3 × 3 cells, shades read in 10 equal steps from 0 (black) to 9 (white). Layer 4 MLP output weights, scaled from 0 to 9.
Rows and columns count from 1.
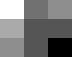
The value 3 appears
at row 2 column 2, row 2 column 3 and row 3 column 2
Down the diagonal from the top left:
9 3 0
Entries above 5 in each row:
1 1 0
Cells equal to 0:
1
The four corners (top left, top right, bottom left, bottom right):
9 5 5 0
